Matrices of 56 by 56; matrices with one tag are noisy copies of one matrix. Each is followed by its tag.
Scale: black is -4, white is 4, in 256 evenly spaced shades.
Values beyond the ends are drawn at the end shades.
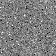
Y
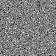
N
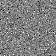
N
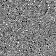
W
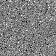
W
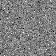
N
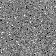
Y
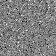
W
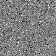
W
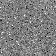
Y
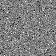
N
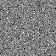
N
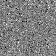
W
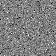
N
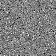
N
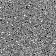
Y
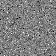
N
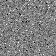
W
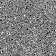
Y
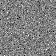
N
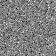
W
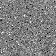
Y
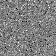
W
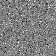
W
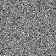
N
